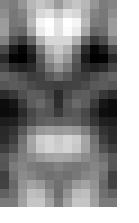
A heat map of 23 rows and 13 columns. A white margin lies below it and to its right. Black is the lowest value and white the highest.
The ninth with the highest average is the top middle. There is no overall slope. The texture is blotchy. No regular stripes run through it. No lone cell stands out from its neighbours. The left and right halves mirror each other. No single row or column stands out from its neighbours.
